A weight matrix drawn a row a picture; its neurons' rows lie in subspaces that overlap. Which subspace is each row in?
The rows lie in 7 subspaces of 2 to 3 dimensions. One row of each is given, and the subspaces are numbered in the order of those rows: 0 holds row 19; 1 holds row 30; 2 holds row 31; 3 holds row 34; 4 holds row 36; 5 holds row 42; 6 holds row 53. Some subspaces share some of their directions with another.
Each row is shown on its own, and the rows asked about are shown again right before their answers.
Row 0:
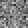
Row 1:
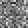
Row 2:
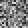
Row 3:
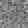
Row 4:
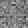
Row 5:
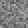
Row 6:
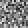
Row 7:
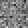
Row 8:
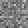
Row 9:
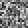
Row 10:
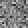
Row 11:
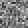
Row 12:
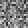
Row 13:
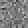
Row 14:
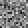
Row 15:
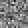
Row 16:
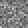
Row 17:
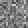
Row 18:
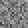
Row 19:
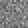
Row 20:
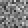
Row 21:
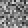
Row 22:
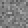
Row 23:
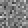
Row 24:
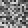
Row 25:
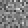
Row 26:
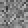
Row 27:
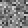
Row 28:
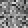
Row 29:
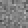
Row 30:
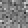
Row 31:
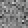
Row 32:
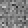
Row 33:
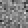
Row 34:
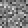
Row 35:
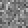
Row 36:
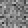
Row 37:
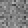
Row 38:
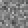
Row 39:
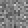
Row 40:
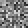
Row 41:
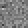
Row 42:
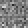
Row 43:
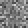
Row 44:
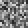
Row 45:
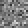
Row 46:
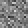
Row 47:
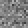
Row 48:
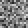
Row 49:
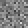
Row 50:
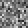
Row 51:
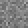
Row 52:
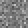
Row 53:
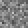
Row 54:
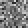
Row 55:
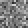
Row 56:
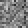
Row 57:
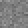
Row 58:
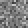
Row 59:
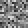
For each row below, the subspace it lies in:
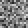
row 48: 3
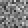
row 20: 0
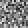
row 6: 0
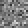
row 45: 6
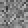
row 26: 2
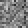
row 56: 2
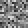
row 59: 4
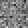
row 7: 0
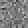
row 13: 5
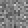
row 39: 4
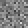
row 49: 4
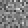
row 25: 0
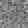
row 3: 1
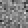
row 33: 1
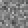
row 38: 6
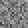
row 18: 6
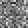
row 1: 1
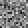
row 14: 3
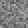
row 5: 3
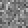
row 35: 2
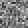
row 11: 2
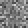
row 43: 4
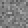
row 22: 3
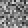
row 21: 0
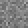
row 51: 2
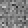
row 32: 5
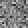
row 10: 4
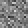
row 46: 4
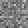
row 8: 0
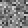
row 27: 3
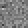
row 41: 5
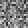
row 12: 2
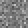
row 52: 0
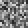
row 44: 6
